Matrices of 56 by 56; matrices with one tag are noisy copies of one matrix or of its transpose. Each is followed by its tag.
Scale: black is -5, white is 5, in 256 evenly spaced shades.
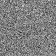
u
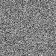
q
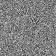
u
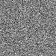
q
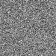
q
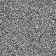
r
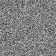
q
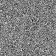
u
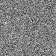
u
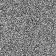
u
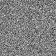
r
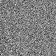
r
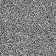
r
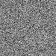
q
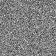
r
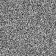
q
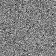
q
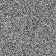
u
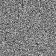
q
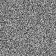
q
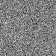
u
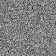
q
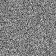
q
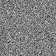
r
